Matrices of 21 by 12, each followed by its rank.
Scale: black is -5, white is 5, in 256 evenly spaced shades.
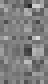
two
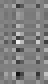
one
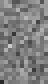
full rank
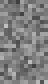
full rank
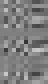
two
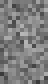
full rank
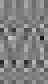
two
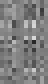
two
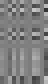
one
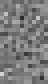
full rank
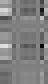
one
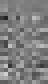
two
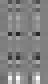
one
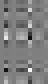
one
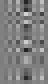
one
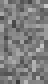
full rank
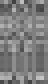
two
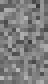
full rank
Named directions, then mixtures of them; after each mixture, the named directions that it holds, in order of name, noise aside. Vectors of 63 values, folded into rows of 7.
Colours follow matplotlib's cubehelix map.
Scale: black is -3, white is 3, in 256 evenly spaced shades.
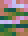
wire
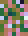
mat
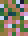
mat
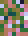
mat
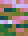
wire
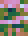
mat, wire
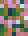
mat, wire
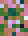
mat, wire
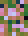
mat, wire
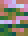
wire
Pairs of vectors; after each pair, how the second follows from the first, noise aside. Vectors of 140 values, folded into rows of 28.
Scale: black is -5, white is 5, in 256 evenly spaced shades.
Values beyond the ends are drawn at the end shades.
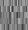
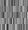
wrapped around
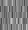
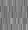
shrunk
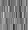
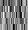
scaled up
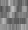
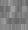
shrunk
